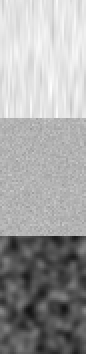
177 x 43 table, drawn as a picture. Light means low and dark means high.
It is made of 3 by 1 panels. Panel 1,1: very low, streaked downward, faint in contrast. Panel 2,1: low, fine-grained, faint in contrast. Panel 3,1: high, blotchy.
